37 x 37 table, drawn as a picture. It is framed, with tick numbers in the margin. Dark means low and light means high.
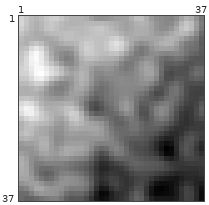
There are no regular stripes. The field is mottled with small blotches. The ninth with the highest average is the top left. Values rise toward the top left.
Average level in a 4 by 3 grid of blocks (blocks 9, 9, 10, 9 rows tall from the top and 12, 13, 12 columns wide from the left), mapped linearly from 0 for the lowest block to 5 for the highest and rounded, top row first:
5 5 4 | 5 3 2 | 5 3 1 | 3 1 0
